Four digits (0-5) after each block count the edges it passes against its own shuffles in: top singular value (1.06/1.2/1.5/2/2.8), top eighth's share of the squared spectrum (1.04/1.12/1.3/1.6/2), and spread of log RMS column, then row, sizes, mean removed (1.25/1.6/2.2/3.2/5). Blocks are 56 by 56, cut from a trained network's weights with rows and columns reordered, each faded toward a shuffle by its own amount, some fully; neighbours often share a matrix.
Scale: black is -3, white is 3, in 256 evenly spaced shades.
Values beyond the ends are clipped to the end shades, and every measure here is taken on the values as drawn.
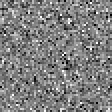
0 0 0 0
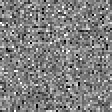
0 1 1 0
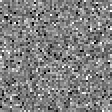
0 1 0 0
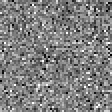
2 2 1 0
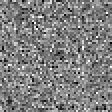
2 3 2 1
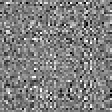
4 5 3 3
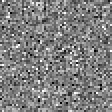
2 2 1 0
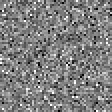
0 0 0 0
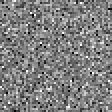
0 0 0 0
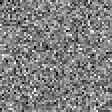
1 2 0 0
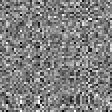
4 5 3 1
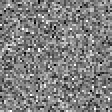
1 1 0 0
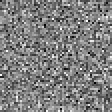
2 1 0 0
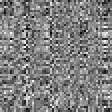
4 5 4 1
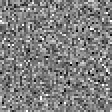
2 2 1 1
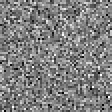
1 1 0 0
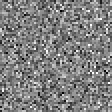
2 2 0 0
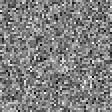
2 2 0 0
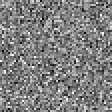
2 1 0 0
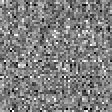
3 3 0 2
